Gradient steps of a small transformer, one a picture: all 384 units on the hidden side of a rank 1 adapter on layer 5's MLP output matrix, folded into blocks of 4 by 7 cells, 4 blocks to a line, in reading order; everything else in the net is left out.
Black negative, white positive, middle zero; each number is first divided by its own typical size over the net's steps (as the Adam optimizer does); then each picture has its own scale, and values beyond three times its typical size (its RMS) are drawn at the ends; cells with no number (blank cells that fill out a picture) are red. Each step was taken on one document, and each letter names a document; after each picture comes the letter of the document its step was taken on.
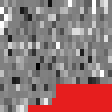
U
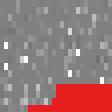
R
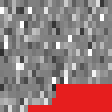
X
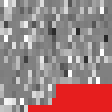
U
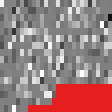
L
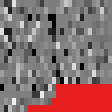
U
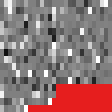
U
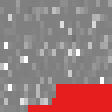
R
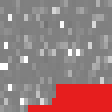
R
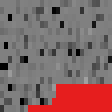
R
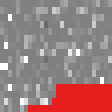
R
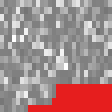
L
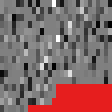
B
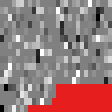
B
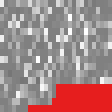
L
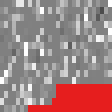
B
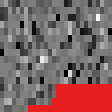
X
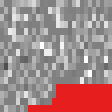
L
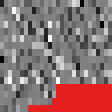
L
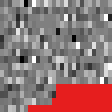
L
